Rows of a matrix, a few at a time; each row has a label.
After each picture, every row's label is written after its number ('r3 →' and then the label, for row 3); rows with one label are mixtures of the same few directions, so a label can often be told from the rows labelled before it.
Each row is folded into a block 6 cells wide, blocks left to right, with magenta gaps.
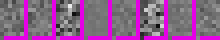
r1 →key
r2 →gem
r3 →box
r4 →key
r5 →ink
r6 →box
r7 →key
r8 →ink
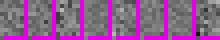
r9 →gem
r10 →ink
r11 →gem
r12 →box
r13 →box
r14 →key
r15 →ink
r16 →box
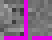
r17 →key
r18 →gem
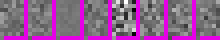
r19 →gem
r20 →box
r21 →box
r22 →key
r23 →key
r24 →key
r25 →box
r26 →ink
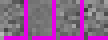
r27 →box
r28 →box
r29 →ink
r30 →gem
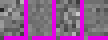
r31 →gem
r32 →key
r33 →ink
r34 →key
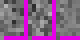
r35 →key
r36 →key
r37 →gem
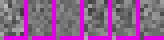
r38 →key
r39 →key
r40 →key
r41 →gem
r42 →gem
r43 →gem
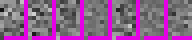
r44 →gem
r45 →ink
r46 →gem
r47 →ink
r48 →box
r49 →gem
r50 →ink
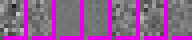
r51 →box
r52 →key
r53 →key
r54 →key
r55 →gem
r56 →gem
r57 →key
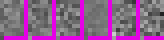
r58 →gem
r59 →gem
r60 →gem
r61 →box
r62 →box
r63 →ink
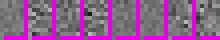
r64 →key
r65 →ink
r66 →key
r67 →ink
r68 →key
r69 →key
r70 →ink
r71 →gem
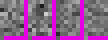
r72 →gem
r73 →box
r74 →box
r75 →ink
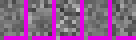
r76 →key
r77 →gem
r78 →ink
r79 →gem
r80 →key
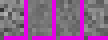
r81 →gem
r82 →box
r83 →key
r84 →gem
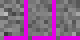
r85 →ink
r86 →ink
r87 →ink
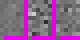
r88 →box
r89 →ink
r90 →key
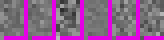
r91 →gem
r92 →key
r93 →gem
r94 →ink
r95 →key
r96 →ink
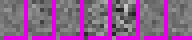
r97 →box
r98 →key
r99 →key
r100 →box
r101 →box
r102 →key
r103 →box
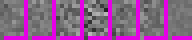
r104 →key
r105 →key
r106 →gem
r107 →ink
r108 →box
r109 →gem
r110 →gem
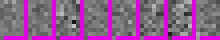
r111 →key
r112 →box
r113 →ink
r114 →ink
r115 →ink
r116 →box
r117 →box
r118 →box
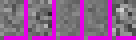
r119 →box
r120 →ink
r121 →box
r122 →box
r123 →box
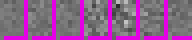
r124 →key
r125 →gem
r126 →key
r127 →key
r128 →key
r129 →ink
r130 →gem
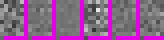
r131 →key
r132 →key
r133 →box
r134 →key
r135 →key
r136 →ink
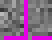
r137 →gem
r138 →key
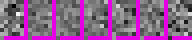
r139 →box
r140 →ink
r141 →gem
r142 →ink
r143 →key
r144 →ink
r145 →ink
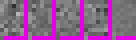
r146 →box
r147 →gem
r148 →gem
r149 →key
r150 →box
